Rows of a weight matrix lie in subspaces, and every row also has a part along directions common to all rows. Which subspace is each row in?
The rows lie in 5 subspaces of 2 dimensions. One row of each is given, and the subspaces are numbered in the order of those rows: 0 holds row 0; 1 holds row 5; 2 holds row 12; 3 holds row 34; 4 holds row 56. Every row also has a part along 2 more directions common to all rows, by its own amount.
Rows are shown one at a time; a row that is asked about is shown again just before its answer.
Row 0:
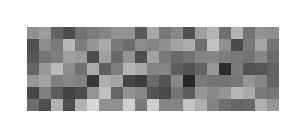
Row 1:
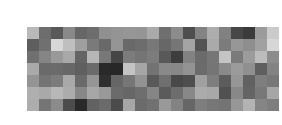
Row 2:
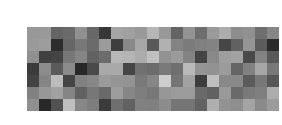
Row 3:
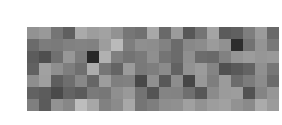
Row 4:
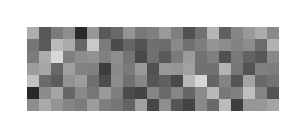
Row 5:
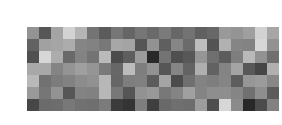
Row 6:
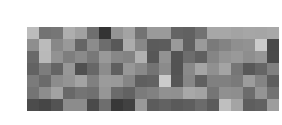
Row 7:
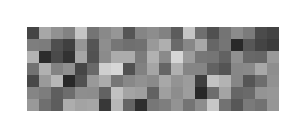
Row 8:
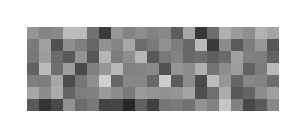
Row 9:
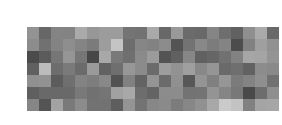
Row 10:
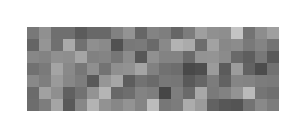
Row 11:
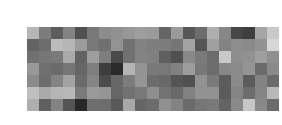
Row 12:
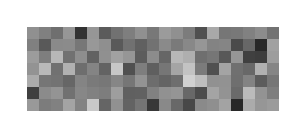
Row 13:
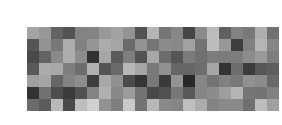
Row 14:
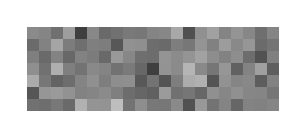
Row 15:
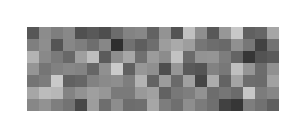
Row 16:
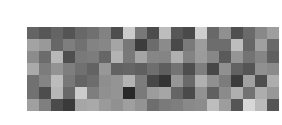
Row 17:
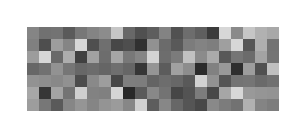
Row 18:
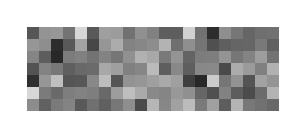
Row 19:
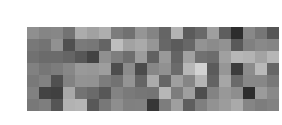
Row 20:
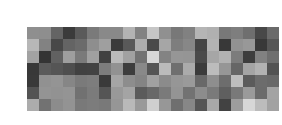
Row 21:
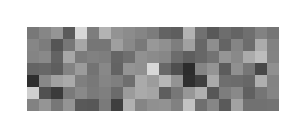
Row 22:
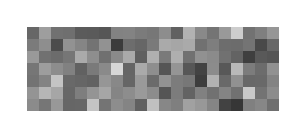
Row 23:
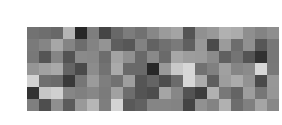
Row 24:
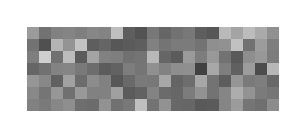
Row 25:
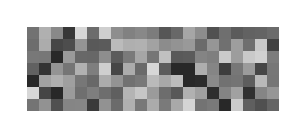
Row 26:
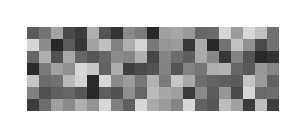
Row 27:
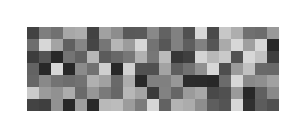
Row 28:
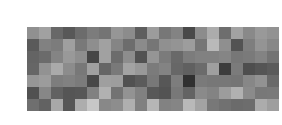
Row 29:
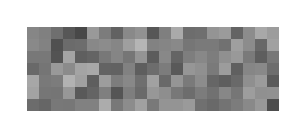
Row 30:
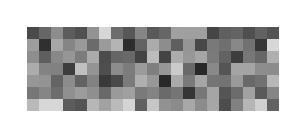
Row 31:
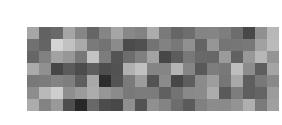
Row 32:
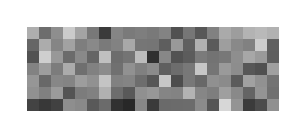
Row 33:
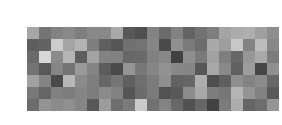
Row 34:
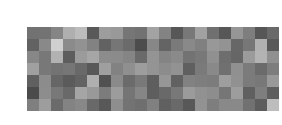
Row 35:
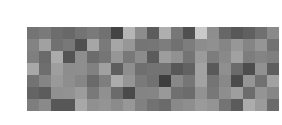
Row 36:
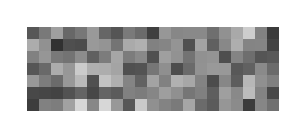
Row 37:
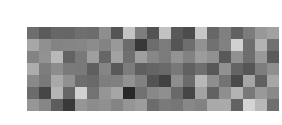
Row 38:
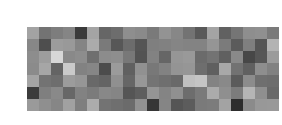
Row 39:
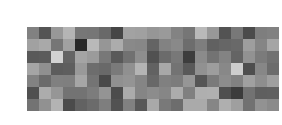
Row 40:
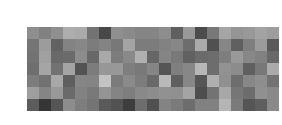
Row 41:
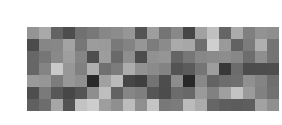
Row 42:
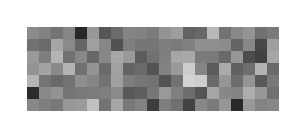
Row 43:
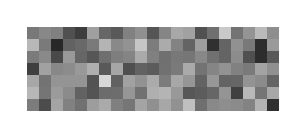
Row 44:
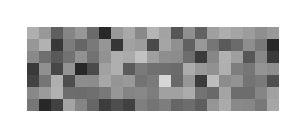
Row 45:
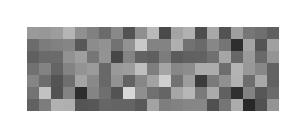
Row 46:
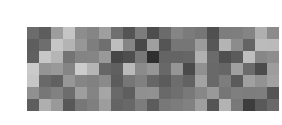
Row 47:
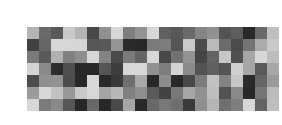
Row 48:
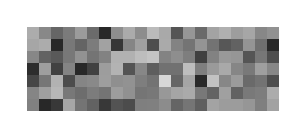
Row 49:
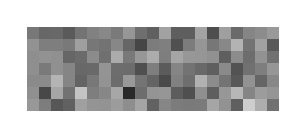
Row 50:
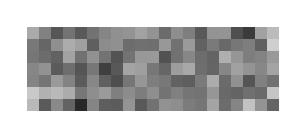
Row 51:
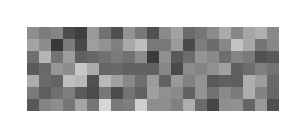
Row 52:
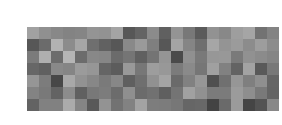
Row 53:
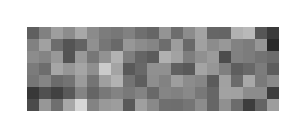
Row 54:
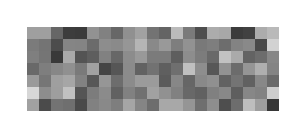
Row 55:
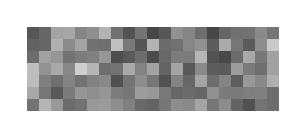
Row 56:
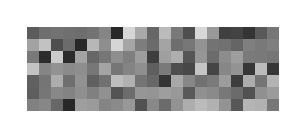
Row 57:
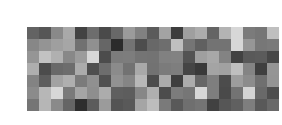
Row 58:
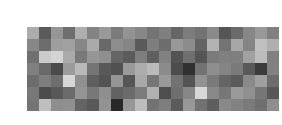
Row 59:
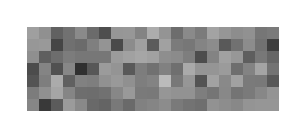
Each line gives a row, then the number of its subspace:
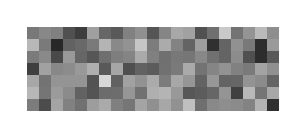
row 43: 3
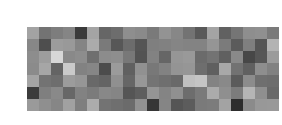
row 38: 2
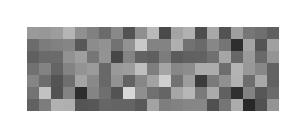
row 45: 4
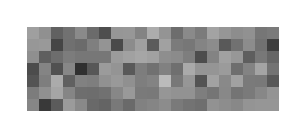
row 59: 1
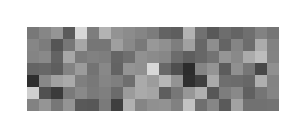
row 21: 2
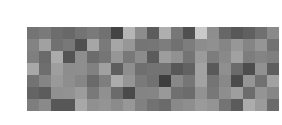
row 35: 4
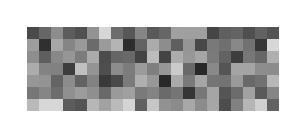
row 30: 1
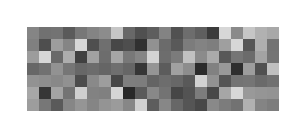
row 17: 4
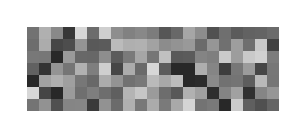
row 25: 2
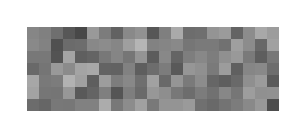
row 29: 3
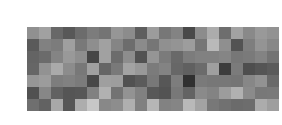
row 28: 0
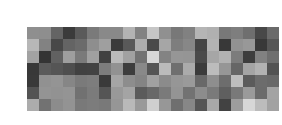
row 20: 1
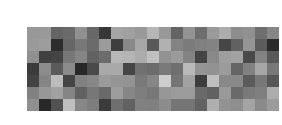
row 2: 1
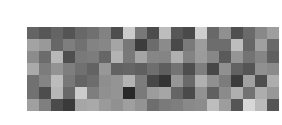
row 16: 4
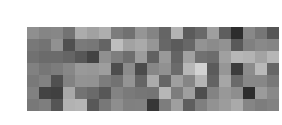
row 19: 0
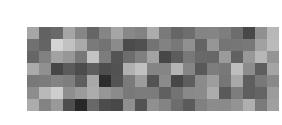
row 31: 3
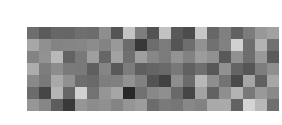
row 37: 4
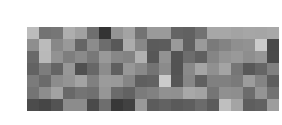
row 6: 1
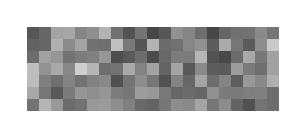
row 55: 1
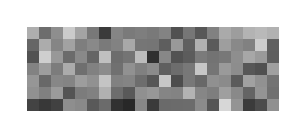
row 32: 1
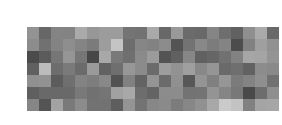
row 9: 0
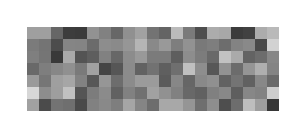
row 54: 3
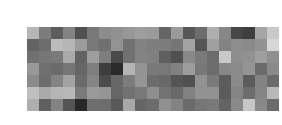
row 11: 3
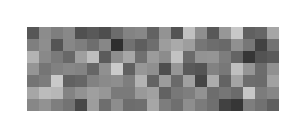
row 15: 0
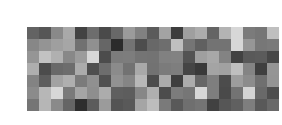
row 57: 0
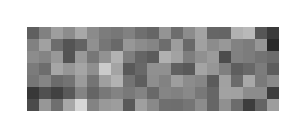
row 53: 3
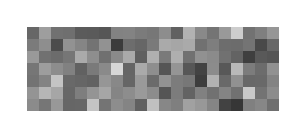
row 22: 0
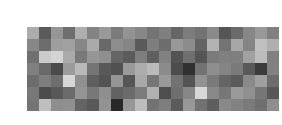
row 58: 2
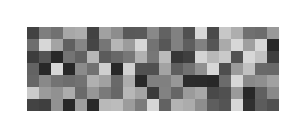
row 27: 2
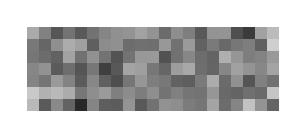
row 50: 3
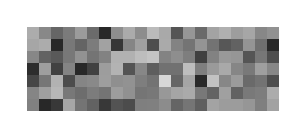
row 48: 1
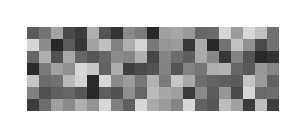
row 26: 3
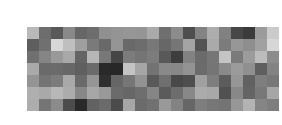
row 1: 3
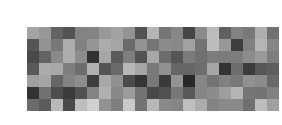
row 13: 0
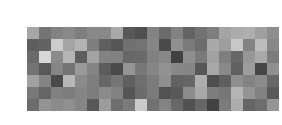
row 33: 4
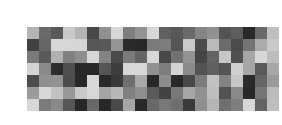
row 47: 3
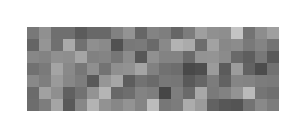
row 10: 0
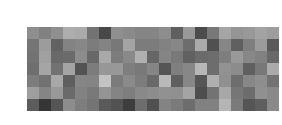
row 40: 1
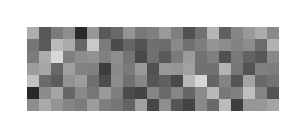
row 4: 2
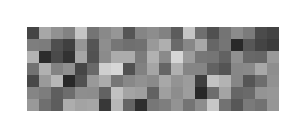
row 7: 3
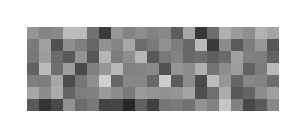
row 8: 1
